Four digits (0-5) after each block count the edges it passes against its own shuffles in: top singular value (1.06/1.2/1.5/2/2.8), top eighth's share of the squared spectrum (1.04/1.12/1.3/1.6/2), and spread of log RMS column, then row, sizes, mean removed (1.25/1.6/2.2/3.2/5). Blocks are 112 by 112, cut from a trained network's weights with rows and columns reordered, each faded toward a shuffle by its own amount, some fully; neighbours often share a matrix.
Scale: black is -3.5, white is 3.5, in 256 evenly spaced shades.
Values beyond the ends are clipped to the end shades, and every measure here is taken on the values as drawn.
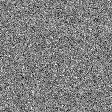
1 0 0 0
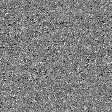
1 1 0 0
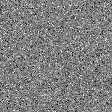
0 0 0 0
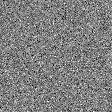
0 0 0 0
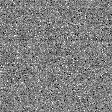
1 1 0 0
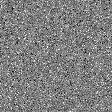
0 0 0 0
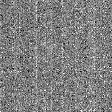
3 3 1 2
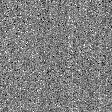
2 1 0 0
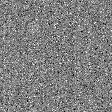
1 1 0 0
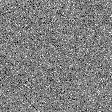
0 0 0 0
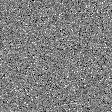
0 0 0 0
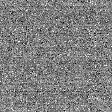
2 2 1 1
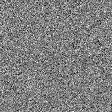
2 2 0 0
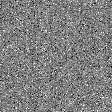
1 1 0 1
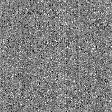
2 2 0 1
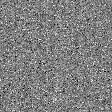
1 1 0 0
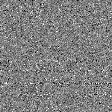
2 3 1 2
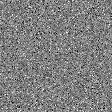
1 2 0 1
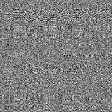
4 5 1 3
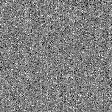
1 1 0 1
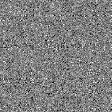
3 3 2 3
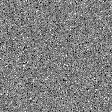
1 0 0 0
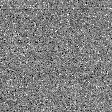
1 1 0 0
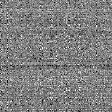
3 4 3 2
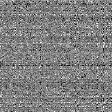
4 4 3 2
